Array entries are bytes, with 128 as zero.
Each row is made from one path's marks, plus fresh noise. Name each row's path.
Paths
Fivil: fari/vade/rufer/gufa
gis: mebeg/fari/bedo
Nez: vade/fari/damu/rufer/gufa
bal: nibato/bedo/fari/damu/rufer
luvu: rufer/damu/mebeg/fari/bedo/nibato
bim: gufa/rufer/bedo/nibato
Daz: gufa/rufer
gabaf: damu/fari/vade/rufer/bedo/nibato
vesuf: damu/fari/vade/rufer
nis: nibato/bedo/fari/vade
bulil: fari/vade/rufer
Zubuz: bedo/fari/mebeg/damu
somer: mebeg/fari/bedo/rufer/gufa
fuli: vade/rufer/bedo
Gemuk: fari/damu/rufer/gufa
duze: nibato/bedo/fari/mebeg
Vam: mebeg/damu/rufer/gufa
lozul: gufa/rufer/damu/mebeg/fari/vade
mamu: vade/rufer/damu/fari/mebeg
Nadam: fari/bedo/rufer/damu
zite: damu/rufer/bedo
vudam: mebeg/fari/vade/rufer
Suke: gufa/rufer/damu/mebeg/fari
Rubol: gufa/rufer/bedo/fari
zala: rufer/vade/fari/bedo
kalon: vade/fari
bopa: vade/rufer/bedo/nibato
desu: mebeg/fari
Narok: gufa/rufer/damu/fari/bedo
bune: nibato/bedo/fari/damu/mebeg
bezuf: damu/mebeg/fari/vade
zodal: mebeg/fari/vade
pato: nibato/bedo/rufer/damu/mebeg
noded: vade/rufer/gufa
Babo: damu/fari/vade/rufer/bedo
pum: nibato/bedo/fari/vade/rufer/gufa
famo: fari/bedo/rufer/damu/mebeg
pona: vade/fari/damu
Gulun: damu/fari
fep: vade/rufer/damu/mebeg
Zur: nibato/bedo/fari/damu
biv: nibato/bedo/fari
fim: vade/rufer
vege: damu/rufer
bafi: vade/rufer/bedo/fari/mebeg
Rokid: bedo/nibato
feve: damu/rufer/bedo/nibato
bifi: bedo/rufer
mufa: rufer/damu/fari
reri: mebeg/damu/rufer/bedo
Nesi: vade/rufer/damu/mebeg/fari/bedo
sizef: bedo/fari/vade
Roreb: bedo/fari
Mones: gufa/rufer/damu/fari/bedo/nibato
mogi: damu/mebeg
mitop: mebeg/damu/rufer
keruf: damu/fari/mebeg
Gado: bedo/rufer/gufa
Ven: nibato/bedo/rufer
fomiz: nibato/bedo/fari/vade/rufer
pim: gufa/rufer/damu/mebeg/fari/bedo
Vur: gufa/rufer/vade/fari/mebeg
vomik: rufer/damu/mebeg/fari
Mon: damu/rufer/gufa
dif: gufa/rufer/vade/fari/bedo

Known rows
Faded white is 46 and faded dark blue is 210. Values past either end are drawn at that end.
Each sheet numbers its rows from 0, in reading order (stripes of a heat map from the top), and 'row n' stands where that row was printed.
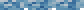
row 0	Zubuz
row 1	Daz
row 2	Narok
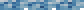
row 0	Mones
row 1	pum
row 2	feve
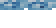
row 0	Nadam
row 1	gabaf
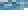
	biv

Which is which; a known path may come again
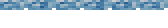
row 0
zodal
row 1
Nadam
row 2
bezuf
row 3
Rubol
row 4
luvu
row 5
bafi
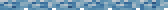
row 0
mufa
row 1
Nesi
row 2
Babo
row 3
Roreb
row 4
famo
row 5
feve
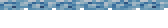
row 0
fim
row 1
gabaf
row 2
pum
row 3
mamu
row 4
Rokid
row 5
fomiz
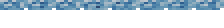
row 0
Zubuz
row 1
zite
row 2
bune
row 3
bopa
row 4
Vam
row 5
Gulun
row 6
bifi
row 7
pim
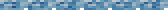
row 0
fuli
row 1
pato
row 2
Gemuk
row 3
keruf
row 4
vomik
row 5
Mones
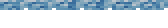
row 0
Vur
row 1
vudam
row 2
Narok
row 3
Gado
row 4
fep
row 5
gis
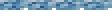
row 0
Daz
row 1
Nez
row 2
biv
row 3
kalon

